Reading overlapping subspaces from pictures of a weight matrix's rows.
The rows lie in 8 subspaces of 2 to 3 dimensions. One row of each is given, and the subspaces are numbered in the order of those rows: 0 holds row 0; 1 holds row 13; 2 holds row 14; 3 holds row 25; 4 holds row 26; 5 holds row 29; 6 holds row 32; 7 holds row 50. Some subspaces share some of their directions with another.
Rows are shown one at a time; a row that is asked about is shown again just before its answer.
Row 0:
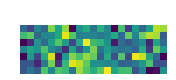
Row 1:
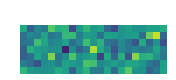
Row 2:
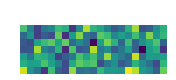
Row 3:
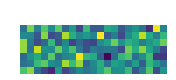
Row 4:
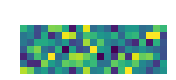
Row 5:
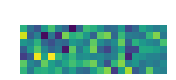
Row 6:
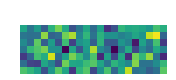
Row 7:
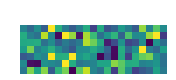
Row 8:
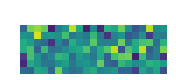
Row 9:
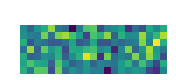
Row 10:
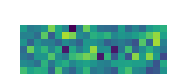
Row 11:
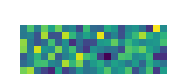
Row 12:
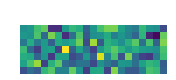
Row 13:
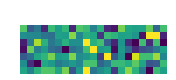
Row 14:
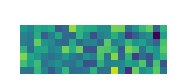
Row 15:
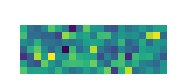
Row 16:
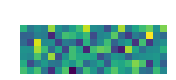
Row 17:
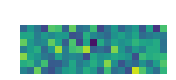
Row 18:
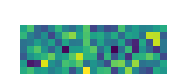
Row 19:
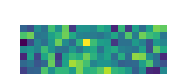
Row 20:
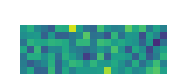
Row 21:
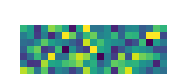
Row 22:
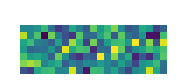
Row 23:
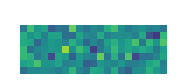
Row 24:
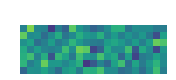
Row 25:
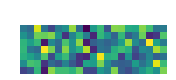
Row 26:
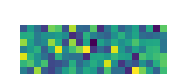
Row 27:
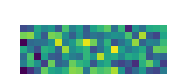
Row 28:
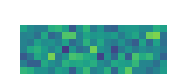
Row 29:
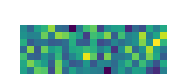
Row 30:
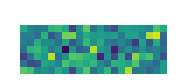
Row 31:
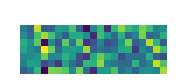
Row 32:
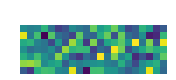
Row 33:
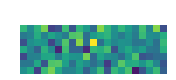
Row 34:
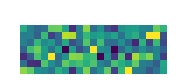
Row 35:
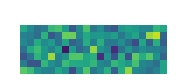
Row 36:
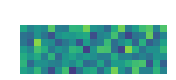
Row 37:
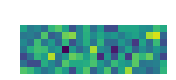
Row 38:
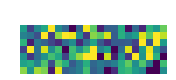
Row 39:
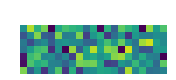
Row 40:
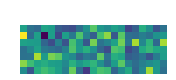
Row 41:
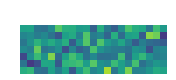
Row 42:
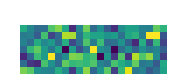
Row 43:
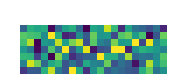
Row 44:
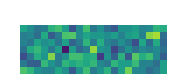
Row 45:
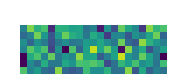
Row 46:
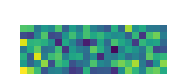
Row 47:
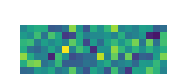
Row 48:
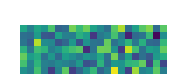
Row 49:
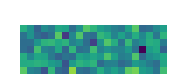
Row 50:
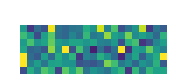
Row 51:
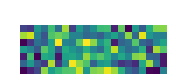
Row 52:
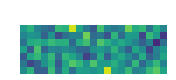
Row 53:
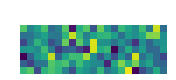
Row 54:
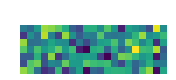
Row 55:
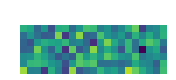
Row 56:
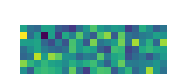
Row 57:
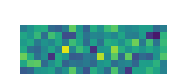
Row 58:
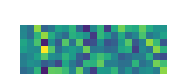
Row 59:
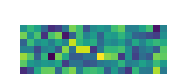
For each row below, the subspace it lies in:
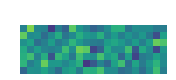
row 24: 1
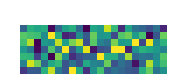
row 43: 2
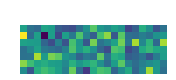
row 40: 6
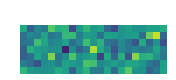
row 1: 1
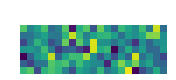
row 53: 4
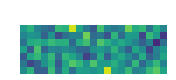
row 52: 5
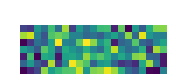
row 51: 0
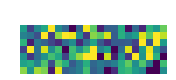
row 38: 5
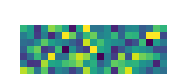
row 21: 3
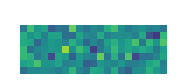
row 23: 1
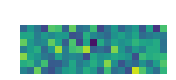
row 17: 4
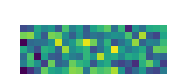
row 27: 0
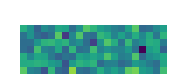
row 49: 7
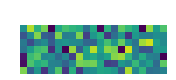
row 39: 7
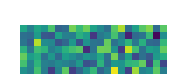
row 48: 2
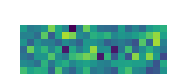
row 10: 5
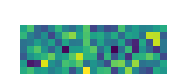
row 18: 1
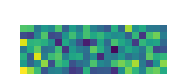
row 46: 0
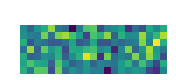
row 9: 5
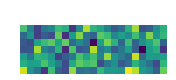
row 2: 7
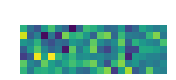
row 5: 6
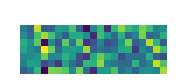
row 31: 3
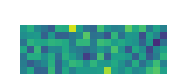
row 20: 5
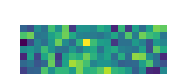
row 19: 0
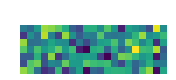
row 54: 1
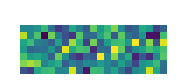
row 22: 6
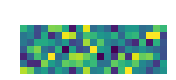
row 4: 3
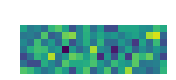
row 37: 3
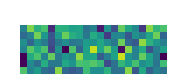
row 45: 7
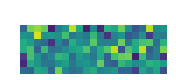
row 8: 7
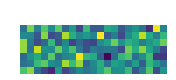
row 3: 1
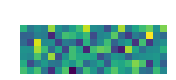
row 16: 2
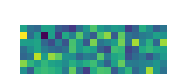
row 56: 6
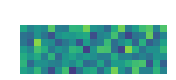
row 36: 2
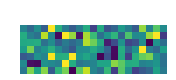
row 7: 7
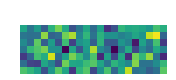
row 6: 3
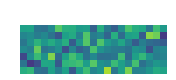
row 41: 5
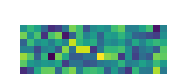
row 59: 1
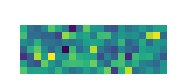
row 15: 6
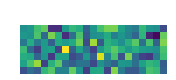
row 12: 4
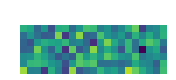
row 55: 7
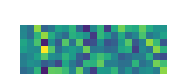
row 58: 3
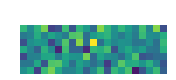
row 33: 4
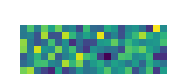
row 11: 1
